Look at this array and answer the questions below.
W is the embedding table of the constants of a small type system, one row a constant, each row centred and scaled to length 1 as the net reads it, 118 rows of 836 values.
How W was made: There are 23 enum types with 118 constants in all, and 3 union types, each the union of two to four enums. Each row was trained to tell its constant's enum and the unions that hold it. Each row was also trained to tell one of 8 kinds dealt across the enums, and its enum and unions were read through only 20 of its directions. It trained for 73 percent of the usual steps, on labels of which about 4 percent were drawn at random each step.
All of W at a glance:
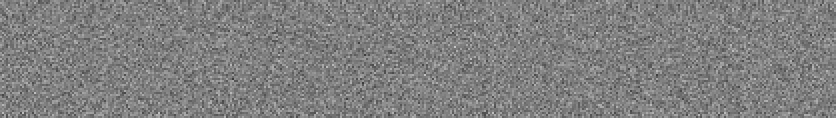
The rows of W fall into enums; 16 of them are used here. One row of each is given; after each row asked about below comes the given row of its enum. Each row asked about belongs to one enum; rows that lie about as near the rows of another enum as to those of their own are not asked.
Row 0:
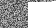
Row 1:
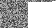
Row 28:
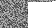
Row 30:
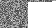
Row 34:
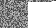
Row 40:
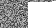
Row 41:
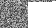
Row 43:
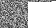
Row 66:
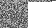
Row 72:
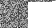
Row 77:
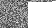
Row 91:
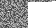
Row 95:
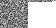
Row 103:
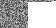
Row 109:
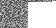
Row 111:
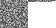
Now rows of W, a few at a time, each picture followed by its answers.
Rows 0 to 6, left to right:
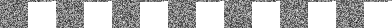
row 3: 40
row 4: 77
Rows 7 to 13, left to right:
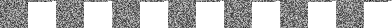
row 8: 91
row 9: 40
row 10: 77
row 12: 95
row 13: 30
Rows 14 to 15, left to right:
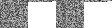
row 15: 103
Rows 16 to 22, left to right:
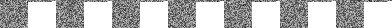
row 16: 72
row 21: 103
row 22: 34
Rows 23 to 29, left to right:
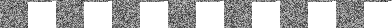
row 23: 40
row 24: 28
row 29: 72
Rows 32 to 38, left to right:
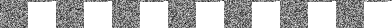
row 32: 40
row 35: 34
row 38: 0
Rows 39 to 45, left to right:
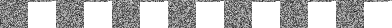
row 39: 0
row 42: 66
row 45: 0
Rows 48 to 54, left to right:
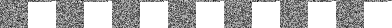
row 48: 111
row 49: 28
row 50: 95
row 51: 41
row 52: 30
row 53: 34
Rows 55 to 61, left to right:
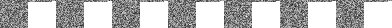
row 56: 103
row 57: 41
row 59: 111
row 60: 111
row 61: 95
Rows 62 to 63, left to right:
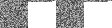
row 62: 77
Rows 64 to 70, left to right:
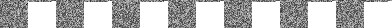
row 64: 43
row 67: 66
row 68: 34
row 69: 28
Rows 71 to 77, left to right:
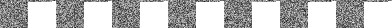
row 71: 0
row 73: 95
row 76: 91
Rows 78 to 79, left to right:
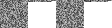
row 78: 111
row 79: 111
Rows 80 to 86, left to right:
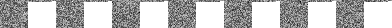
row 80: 91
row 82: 41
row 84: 40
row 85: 30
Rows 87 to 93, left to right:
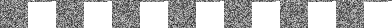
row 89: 0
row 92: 41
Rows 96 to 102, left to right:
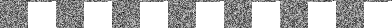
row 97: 0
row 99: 43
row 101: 40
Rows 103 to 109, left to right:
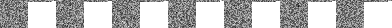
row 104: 34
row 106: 77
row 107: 34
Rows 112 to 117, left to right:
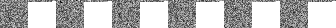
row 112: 41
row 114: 30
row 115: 30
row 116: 91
